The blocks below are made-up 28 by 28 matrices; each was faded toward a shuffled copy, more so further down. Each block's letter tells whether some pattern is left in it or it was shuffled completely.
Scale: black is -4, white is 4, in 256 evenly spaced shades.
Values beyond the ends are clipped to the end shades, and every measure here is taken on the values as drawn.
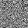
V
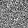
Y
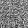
V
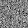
Y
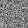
V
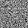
V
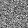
Y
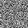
V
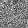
Y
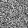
Y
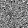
Y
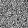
Y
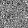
V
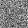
V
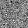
Y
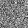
V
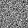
Y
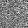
V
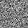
Y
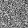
V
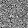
Y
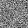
Y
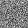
Y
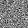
Y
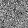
Y
